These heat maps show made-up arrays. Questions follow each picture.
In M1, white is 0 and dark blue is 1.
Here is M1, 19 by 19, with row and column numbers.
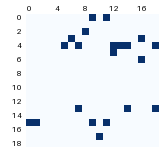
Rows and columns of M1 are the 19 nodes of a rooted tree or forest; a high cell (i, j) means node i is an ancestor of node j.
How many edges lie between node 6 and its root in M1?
1
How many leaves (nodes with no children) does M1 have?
10
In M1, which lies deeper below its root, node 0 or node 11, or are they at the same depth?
node 11
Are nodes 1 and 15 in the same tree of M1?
yes
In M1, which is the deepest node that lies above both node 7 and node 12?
4
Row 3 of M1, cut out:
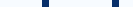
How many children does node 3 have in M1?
1
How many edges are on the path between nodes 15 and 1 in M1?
1
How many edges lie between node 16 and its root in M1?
2
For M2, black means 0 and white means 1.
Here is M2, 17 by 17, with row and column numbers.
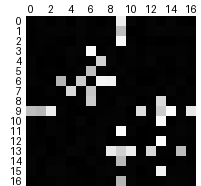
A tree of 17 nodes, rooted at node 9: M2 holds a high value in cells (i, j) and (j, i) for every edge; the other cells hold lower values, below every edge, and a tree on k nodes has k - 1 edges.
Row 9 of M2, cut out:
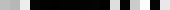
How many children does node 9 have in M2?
7
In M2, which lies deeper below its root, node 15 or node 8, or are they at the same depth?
the same depth
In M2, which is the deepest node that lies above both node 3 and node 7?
6
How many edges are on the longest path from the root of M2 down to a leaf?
5
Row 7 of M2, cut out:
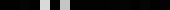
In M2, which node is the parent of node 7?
6
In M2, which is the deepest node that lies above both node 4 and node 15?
13
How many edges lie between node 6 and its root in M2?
3
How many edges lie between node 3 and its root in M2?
4
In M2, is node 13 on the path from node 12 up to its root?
yes
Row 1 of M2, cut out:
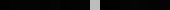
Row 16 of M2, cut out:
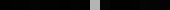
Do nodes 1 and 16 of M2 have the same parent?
yes
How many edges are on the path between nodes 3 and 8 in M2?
2
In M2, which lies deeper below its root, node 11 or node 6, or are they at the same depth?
node 6
